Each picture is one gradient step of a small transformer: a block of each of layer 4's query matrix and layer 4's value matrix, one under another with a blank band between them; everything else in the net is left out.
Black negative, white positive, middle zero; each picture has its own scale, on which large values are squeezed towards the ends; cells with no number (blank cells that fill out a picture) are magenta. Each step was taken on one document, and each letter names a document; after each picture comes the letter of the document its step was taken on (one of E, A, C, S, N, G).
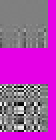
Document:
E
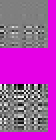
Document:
E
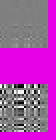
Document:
E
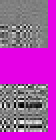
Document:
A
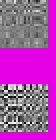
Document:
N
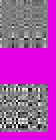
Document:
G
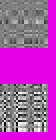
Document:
G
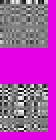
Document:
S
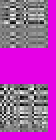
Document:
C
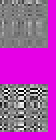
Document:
S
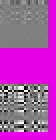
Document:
S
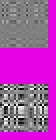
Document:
C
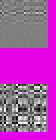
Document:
G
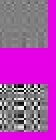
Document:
E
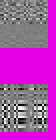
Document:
C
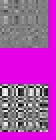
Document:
N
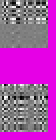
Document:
C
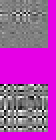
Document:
A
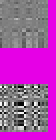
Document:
E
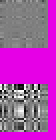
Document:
E
